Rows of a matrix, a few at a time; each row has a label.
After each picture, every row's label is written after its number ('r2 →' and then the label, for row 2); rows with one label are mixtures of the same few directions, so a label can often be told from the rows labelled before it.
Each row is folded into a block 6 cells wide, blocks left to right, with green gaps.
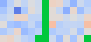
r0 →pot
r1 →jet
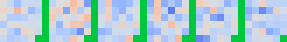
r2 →pot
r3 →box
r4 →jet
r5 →jet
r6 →pot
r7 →pot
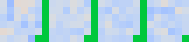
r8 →jet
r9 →box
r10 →box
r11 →pot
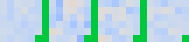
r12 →jet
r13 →jet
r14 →pot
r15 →pot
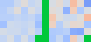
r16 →jet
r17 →box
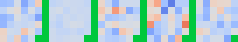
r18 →box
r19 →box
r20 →pot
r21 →jet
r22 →jet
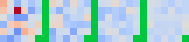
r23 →pot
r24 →box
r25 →pot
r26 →jet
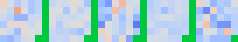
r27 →pot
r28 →box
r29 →jet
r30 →pot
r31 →box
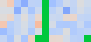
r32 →jet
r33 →pot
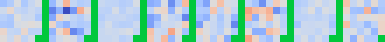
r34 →box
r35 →pot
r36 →box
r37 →box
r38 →jet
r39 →pot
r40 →jet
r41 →jet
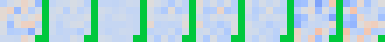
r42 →box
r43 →box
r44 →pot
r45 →jet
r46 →jet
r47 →jet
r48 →box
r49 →box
